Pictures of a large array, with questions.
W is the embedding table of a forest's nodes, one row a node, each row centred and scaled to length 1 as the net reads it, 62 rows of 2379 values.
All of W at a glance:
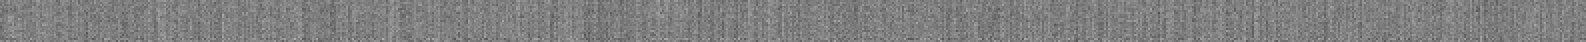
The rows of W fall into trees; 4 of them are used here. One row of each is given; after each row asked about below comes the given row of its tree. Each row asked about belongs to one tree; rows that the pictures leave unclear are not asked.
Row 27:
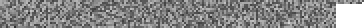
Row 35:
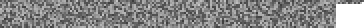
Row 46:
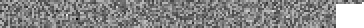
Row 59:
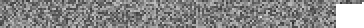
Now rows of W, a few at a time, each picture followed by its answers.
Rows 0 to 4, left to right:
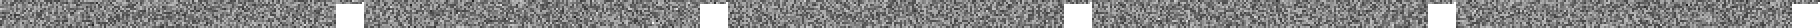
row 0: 59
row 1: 27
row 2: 35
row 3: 35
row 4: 27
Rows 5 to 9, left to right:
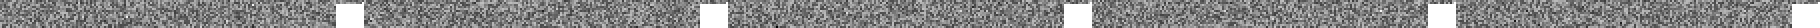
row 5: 46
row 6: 59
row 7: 35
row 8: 35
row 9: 46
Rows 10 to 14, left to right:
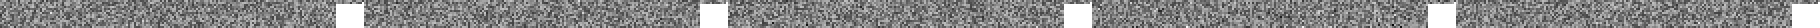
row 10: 27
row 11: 59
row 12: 59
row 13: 46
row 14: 59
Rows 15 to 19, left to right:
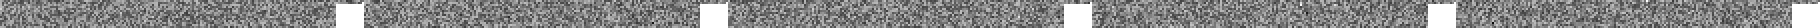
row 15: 59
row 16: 27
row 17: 59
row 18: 35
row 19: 27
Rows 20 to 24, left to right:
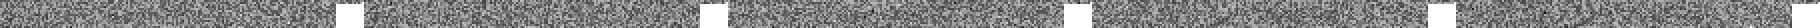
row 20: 35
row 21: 35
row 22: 59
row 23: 46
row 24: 46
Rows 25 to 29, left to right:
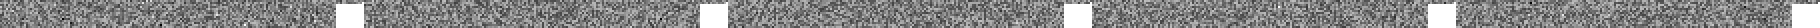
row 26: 46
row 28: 35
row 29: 59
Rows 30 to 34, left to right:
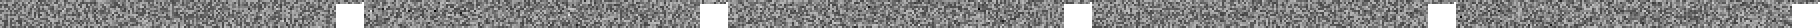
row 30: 46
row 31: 27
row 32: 27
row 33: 35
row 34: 46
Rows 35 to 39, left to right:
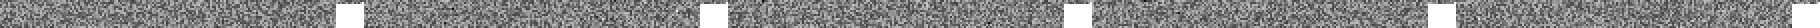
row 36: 35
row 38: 59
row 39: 46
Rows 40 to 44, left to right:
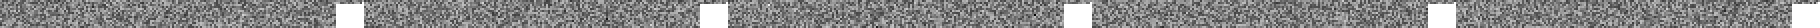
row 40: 59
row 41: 35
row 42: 35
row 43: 27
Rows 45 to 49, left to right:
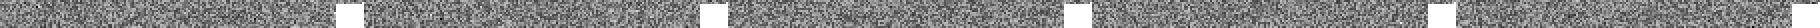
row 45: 46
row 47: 59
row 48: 35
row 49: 59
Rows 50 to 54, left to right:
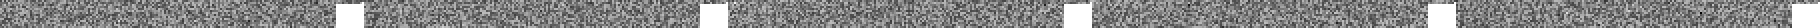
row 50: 35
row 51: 35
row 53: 27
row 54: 46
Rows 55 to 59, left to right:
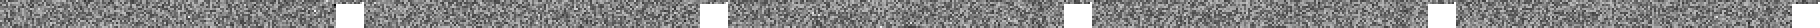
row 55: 35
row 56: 35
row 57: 59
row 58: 59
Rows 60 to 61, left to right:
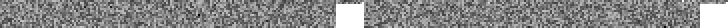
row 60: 35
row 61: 27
